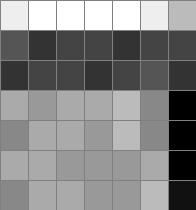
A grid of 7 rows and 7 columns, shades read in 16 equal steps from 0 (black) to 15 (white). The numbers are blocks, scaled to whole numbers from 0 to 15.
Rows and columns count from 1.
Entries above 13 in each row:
6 0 0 0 0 0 0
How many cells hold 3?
5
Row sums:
99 27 26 58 56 57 58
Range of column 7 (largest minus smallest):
11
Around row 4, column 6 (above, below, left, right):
5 8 11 0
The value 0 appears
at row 4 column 7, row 5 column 7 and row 6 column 7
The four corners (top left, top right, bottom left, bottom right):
14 11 8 1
